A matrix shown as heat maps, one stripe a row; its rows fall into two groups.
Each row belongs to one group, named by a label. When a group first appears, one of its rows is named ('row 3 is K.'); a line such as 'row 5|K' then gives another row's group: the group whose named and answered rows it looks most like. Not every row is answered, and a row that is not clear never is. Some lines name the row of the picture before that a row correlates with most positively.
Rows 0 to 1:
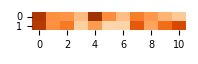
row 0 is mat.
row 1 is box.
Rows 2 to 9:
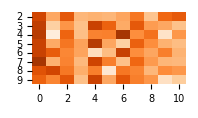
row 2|box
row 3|mat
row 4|mat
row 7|mat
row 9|mat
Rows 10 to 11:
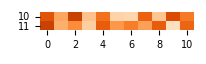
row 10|box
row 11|mat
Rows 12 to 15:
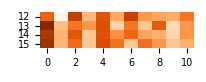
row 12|mat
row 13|mat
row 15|mat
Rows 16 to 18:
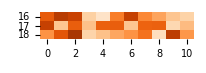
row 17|mat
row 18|box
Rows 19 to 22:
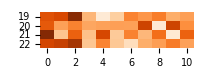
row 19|box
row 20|box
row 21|mat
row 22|box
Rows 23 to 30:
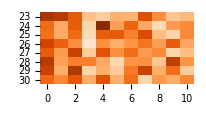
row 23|box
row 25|mat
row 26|box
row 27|mat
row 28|box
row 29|box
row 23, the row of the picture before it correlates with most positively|19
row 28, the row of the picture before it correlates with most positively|20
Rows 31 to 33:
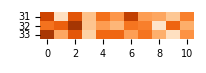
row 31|mat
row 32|box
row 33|mat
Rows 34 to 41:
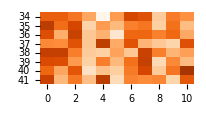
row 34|box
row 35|box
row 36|box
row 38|box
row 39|box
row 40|box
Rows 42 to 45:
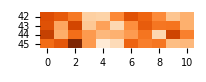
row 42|box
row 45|box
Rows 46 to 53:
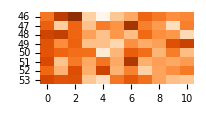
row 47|mat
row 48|box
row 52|mat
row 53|box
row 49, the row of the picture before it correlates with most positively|44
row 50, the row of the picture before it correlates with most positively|45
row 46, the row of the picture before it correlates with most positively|45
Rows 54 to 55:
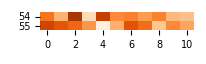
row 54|mat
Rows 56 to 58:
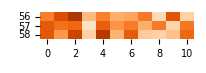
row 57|mat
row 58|mat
